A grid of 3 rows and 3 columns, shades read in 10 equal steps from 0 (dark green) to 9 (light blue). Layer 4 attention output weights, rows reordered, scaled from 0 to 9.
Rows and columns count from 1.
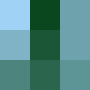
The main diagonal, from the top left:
9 1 5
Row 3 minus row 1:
-5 2 -1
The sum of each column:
20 3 17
